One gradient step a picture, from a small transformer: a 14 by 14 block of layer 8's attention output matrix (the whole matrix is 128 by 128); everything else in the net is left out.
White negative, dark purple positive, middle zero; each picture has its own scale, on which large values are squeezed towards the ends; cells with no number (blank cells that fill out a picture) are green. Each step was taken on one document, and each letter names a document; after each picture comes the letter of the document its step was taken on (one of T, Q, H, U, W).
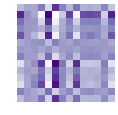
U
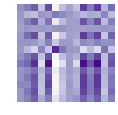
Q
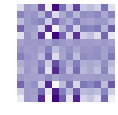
U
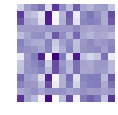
U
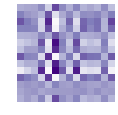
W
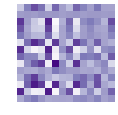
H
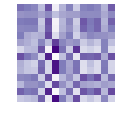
W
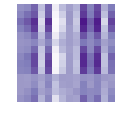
Q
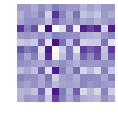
W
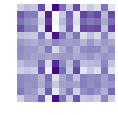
W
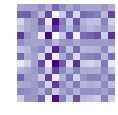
U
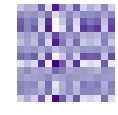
W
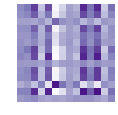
Q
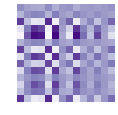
H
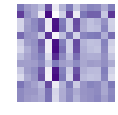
U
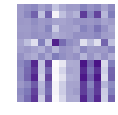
Q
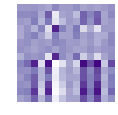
Q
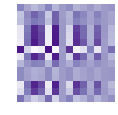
H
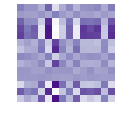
W
